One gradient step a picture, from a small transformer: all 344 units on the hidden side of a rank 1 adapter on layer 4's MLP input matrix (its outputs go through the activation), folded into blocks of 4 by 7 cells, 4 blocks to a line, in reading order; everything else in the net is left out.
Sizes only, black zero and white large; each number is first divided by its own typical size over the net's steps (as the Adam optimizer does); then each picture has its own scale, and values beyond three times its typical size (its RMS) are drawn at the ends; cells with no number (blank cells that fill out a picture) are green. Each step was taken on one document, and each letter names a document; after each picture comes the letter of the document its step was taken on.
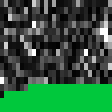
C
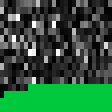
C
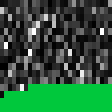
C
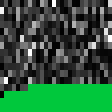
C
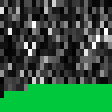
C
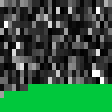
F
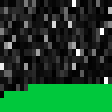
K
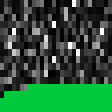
K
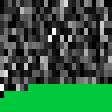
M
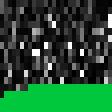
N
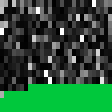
F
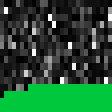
N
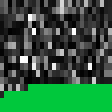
M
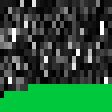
K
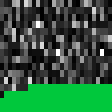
C
